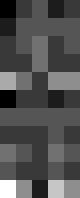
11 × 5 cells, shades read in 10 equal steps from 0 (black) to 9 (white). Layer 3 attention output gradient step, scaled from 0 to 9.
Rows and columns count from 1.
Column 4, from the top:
1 3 2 2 5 1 3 3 4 3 7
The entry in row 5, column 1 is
6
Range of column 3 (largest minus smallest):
3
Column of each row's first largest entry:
3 2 3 3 1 2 1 4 1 1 1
